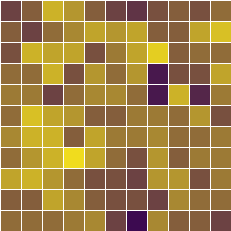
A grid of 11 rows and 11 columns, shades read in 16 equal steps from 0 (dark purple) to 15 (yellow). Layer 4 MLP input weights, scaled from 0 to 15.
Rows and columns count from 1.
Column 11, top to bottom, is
7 13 7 11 8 5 8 8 8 7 4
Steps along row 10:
same up down down down same down up down same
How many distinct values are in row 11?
6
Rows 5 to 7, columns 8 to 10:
1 12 2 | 8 7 10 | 9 7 7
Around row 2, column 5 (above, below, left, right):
6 5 9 10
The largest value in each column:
11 13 12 15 11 10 11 14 12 11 13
